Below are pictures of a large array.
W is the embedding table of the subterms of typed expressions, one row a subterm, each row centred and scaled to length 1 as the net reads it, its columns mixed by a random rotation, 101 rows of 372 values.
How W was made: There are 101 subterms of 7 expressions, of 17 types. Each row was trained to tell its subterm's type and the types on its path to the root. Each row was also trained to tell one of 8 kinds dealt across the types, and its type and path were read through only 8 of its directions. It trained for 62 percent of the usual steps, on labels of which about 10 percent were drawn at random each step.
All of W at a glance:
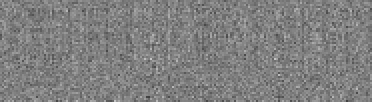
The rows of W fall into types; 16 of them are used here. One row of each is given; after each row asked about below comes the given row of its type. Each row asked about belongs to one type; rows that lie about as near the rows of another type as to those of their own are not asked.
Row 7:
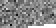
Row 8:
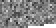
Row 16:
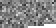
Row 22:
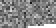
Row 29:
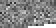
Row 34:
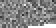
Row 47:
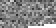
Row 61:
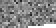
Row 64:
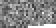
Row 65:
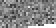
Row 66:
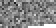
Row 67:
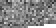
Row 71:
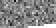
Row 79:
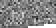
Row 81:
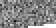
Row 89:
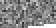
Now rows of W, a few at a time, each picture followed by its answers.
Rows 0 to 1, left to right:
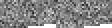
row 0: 67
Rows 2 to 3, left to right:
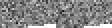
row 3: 7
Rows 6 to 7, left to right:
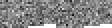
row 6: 79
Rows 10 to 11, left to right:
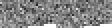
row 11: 8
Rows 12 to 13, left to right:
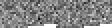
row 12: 61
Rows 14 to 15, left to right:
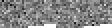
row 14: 65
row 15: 67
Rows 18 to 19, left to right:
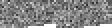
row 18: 47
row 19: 81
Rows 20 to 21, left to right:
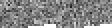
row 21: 65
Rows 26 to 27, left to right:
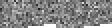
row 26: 34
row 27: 47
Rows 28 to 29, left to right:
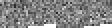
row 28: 65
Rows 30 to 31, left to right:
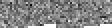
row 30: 47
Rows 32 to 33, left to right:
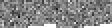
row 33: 8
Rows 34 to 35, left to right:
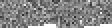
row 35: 71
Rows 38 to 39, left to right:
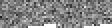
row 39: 65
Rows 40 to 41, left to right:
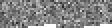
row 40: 29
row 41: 61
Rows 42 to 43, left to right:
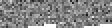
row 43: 61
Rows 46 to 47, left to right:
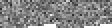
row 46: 8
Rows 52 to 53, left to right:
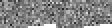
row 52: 71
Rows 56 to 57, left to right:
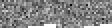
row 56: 81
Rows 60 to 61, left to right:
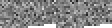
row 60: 47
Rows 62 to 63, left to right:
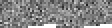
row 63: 81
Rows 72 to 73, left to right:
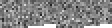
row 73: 61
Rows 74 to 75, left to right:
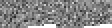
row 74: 16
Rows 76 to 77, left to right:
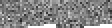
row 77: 79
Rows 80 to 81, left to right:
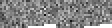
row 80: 29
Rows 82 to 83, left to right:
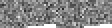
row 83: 22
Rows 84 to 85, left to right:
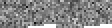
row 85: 65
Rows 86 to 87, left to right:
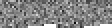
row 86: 81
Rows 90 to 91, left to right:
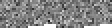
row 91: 61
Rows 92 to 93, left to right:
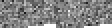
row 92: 22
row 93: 79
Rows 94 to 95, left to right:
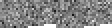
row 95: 71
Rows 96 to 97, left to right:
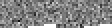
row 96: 47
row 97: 34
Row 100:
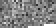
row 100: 34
